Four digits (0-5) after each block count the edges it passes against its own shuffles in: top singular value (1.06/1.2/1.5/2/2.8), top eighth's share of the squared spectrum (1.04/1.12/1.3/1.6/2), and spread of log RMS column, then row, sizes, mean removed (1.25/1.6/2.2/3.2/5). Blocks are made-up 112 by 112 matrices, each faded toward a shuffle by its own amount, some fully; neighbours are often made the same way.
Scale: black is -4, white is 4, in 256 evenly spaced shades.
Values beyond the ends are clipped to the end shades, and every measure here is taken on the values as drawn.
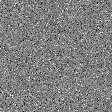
0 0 0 0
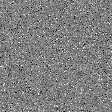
0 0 0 0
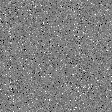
0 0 1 0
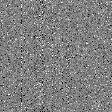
2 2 2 0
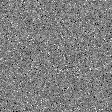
0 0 0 0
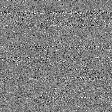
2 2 0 3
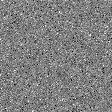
0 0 0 0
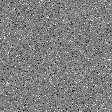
0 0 0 0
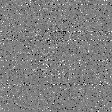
3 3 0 2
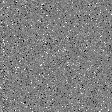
2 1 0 0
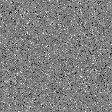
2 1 0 0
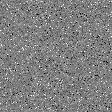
1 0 0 0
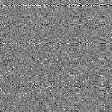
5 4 2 3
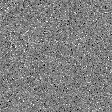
2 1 0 0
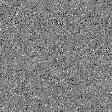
3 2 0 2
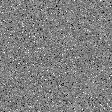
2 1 0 0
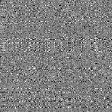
4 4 2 3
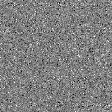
3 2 1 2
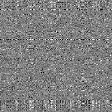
4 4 2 3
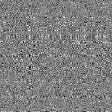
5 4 2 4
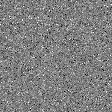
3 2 0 1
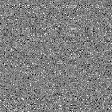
4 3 1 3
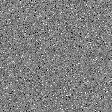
2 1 0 0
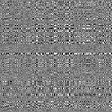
5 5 3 4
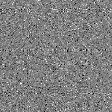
4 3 1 2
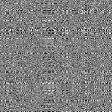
5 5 3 4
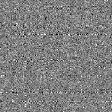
4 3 2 3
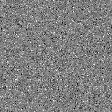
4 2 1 1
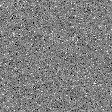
2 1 0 1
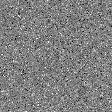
3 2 0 0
